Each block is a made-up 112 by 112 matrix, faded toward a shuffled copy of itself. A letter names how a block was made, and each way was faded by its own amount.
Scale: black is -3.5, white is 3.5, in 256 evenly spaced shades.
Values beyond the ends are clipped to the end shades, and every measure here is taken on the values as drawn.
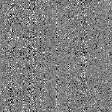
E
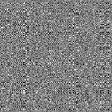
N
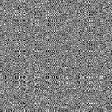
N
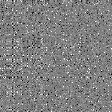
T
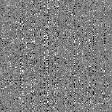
E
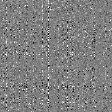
E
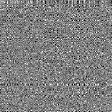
N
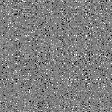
T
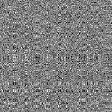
N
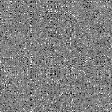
T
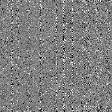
E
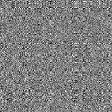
N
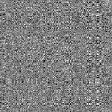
N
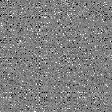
T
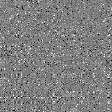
T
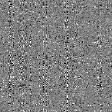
E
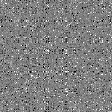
T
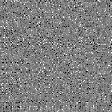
T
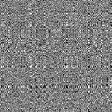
N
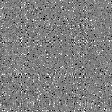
T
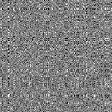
N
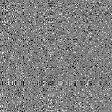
T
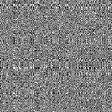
N
